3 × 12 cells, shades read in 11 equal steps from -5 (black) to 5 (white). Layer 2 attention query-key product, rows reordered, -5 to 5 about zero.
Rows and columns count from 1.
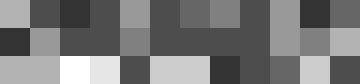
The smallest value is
-3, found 4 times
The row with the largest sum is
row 3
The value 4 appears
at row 3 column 4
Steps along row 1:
down down up up down up up down up down up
